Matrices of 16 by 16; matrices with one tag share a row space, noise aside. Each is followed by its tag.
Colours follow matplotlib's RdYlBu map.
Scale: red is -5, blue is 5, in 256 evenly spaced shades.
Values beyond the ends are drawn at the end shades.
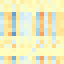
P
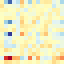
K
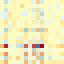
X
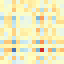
P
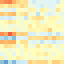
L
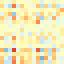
P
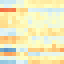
L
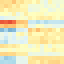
L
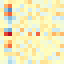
K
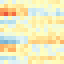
L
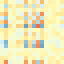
X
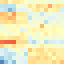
L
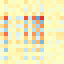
X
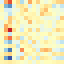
K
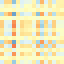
P
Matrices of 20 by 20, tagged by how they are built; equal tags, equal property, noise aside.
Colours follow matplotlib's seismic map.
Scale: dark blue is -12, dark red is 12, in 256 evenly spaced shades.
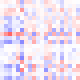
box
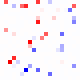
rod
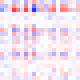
box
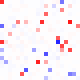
rod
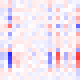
box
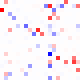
rod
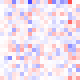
box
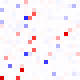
rod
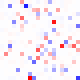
rod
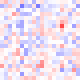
box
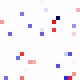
rod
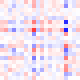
box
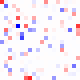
rod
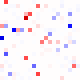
rod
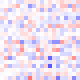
box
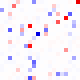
rod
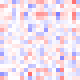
box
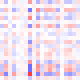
box
